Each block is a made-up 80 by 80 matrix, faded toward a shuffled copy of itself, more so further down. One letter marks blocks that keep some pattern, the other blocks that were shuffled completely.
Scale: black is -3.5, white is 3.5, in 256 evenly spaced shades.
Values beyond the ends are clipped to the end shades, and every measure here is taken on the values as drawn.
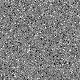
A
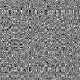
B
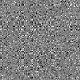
B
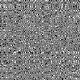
B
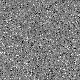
A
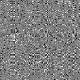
B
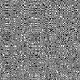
B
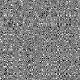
B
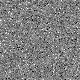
A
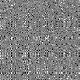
B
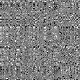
B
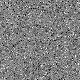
A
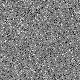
A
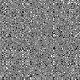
B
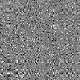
B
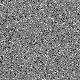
A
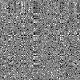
B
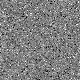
A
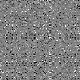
B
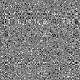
B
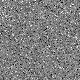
A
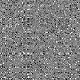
B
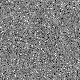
A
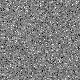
A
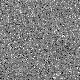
A
